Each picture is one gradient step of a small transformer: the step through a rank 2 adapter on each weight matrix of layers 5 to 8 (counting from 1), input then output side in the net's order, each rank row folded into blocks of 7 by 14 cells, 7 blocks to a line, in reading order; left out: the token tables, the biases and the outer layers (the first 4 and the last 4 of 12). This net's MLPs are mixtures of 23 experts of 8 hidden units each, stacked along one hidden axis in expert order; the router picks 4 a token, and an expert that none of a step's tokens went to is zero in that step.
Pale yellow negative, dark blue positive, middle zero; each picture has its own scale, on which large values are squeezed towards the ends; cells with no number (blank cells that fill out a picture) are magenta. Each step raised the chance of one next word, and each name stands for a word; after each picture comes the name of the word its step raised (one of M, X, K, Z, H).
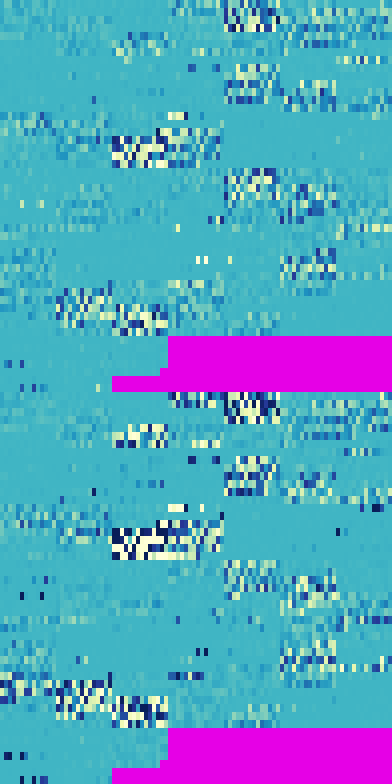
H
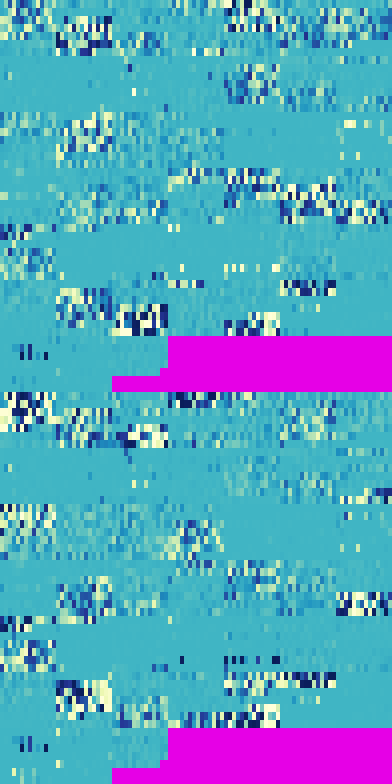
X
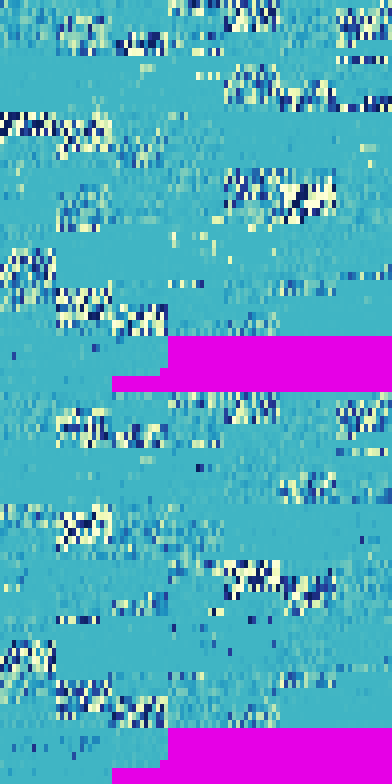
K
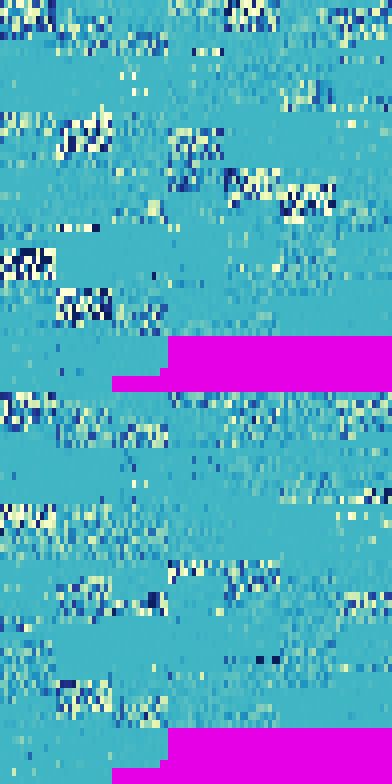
K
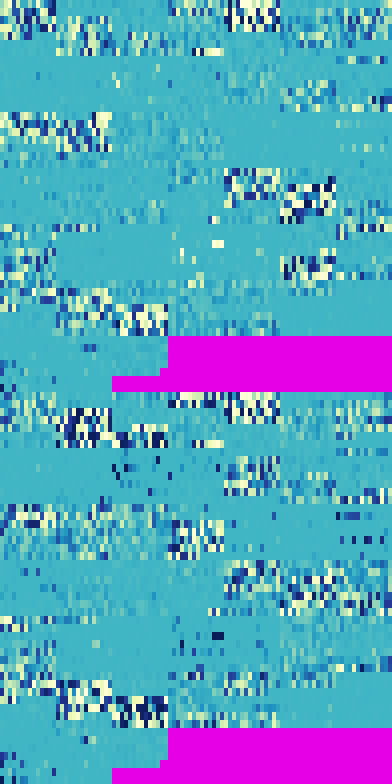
H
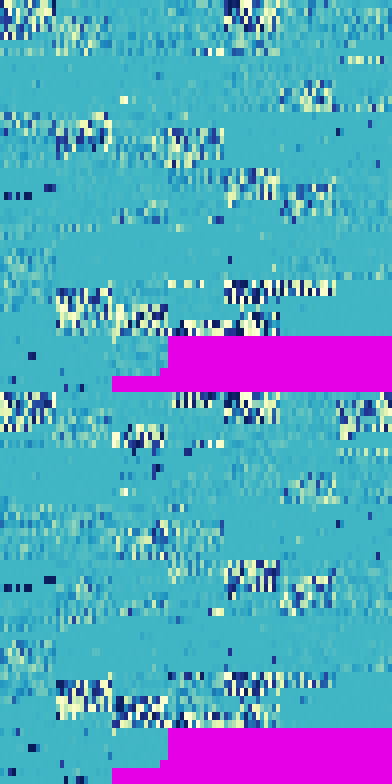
H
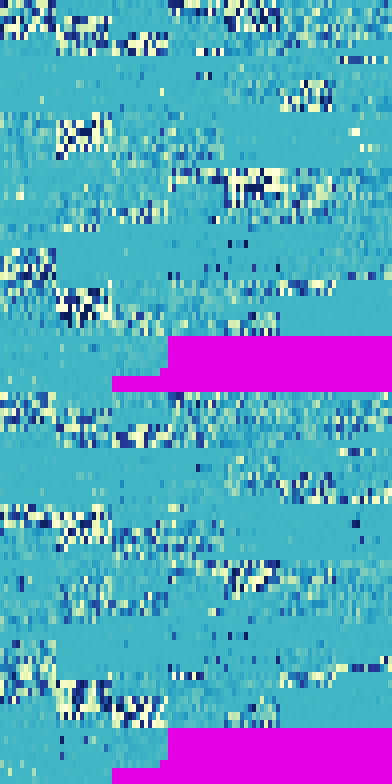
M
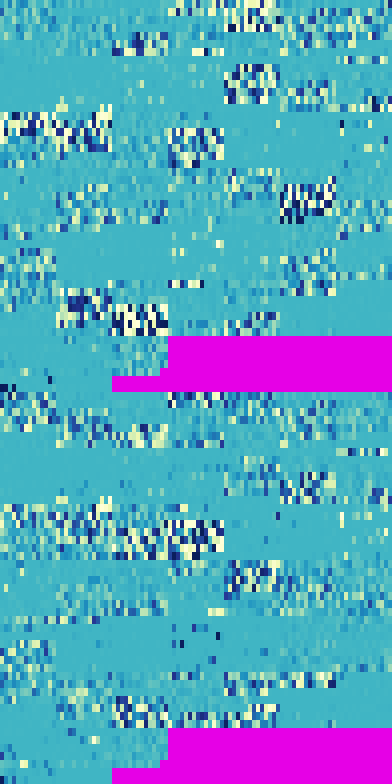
K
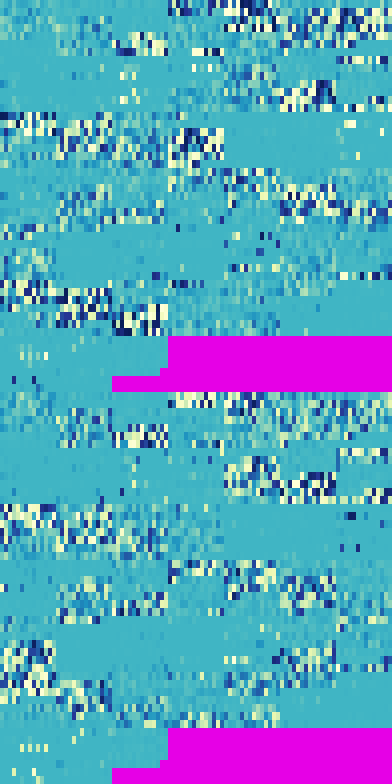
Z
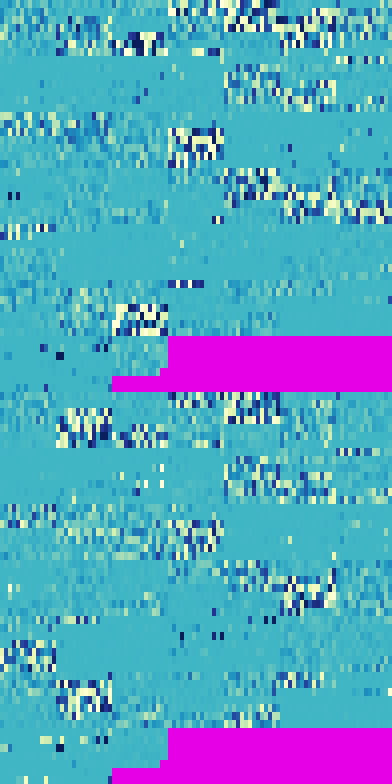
X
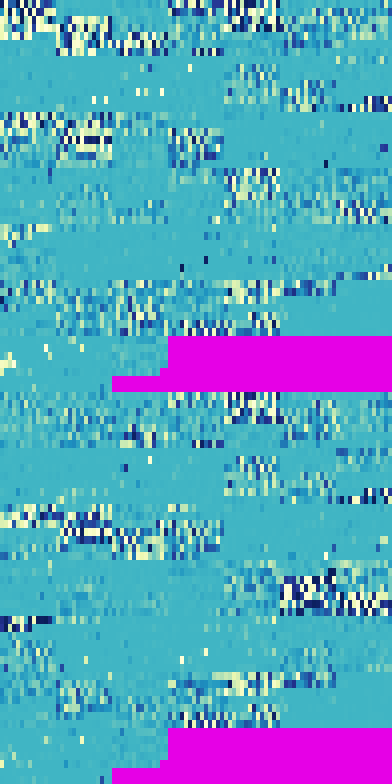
Z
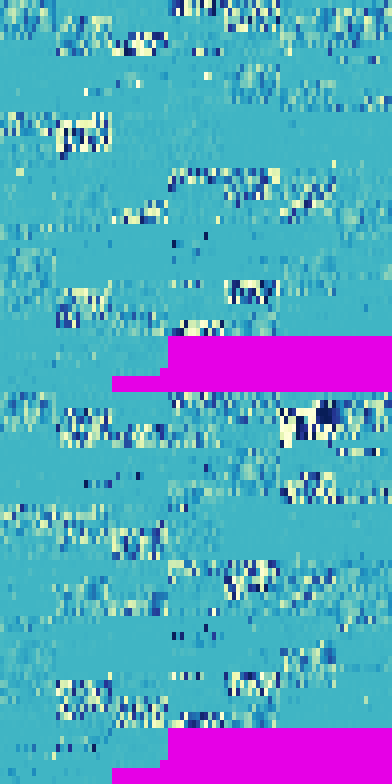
M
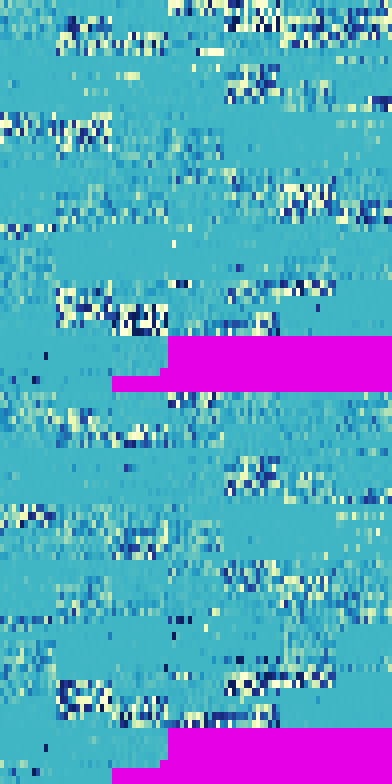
X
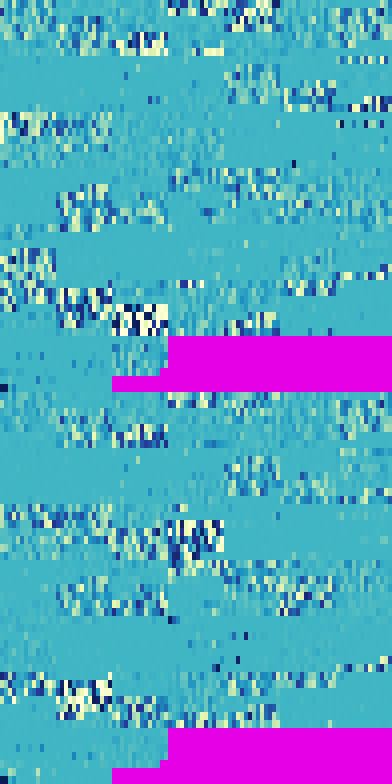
X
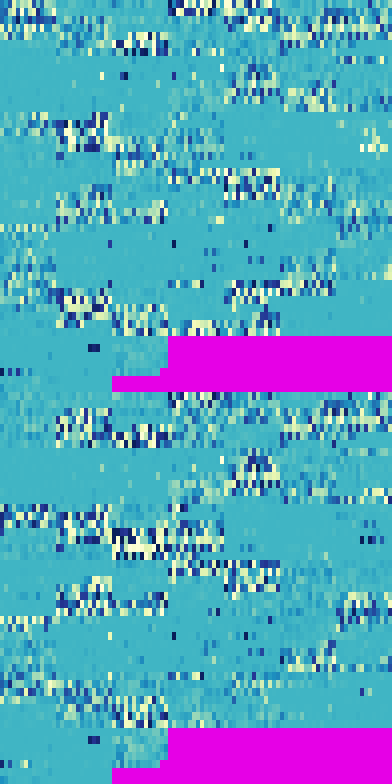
M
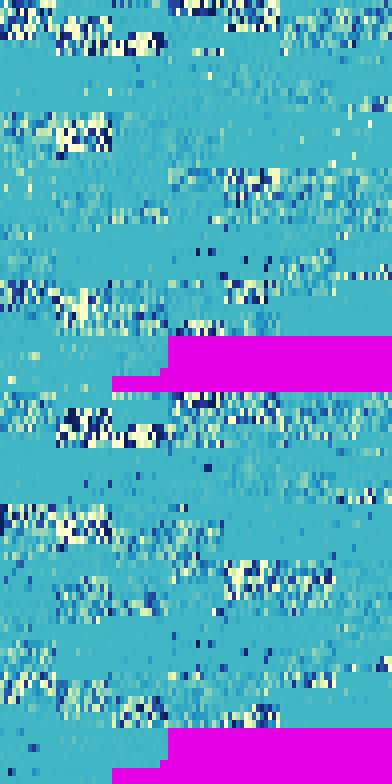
M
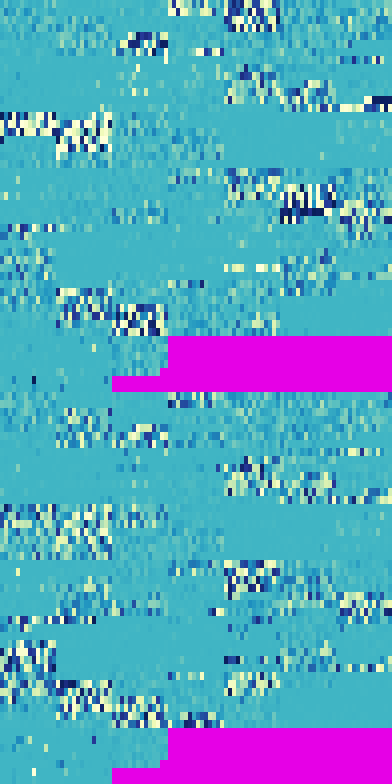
K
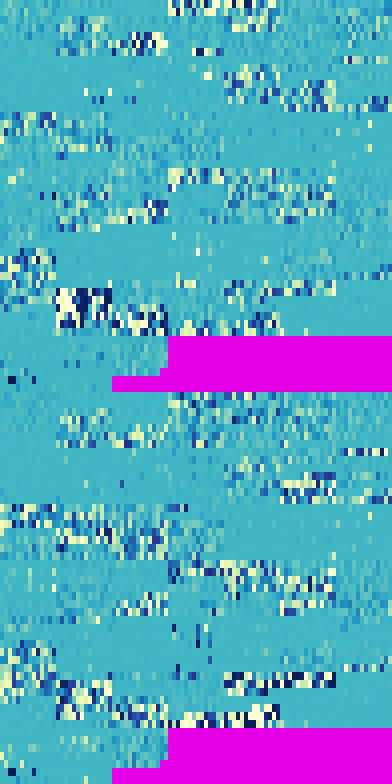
X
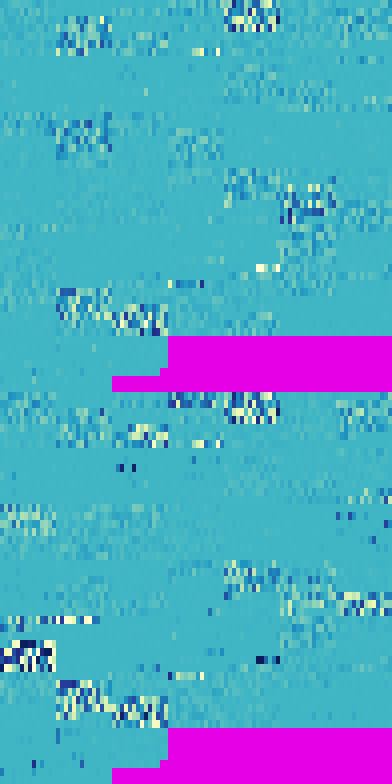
H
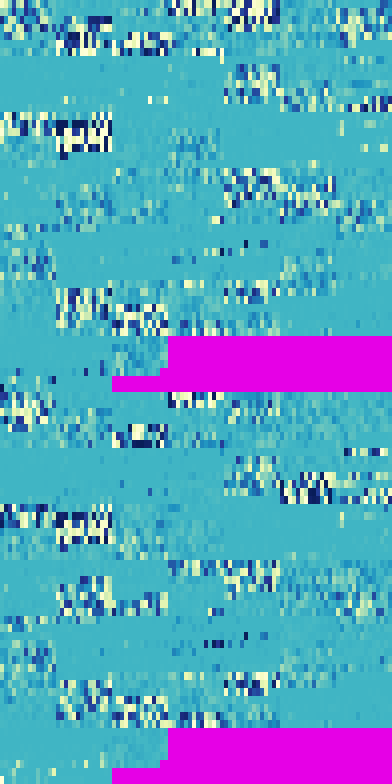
M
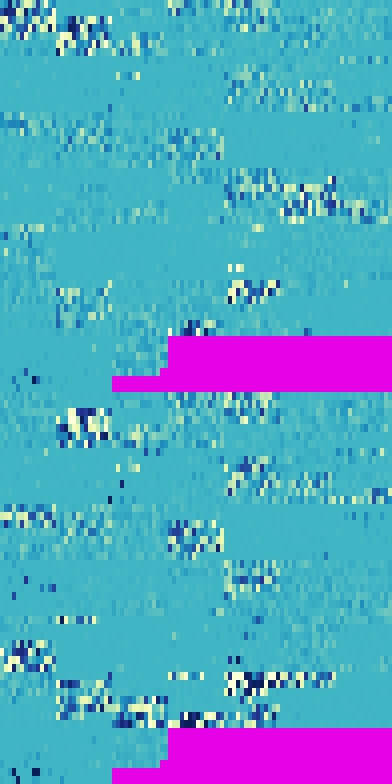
H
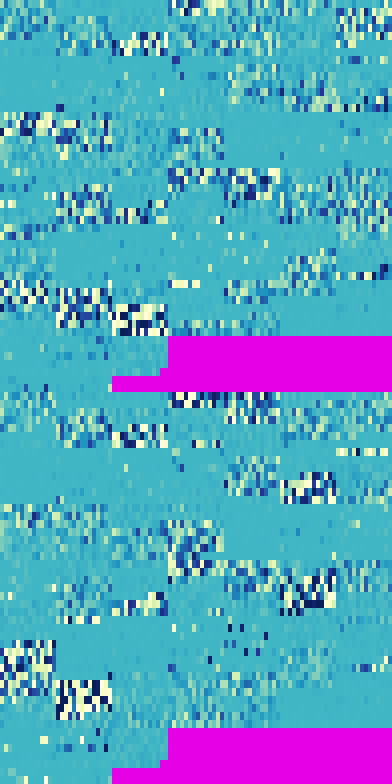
X
